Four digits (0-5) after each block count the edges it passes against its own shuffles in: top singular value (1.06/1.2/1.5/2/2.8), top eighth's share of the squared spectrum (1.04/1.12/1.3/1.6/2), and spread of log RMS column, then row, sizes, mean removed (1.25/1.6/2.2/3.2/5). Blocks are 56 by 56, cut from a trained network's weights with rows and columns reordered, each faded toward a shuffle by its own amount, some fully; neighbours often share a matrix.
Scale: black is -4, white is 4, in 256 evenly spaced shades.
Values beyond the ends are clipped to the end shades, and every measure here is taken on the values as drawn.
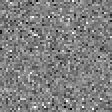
2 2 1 1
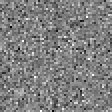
0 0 0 0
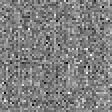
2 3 0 2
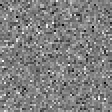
0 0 0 0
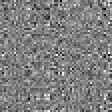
3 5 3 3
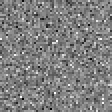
0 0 0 0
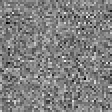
3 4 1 2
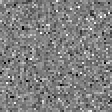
0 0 0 0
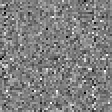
2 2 2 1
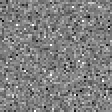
1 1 0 0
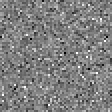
0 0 0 0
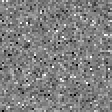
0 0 0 0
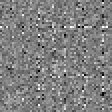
3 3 3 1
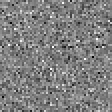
2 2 0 1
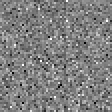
0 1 0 0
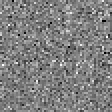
1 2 0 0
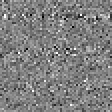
2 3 0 2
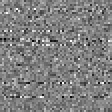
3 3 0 3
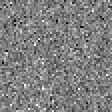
0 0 0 0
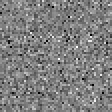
1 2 0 1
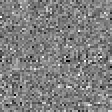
2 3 1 2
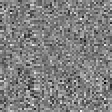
3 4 2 2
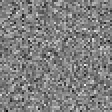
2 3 1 0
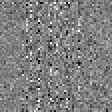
2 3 3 0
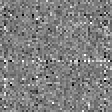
3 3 2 2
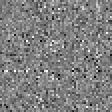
2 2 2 1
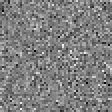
1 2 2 0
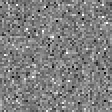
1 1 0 0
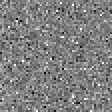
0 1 1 0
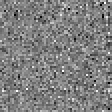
1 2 1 0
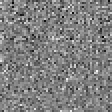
2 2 0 2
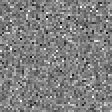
0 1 0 0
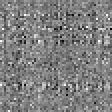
3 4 0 3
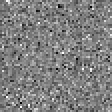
0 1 0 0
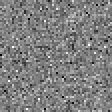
2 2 0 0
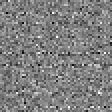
3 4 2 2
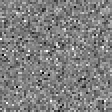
2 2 0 1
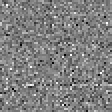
2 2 0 1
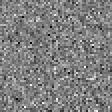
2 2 0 1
